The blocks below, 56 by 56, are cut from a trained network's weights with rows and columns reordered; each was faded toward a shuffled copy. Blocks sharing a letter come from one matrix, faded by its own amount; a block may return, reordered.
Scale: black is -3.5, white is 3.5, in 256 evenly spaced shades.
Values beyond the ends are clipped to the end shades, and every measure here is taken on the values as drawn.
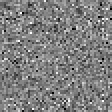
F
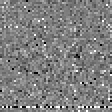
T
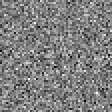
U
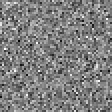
U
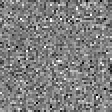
F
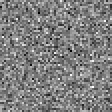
U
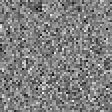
U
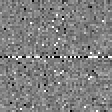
T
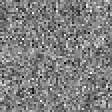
U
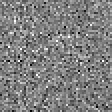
F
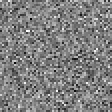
U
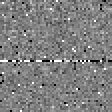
T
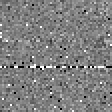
T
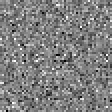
F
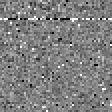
T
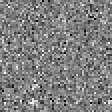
F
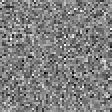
U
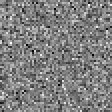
U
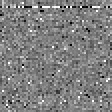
T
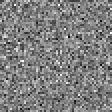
U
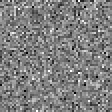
F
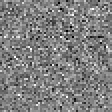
F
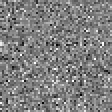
F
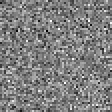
U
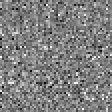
F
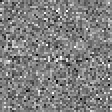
F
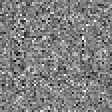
T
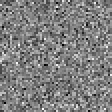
U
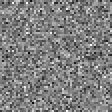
U
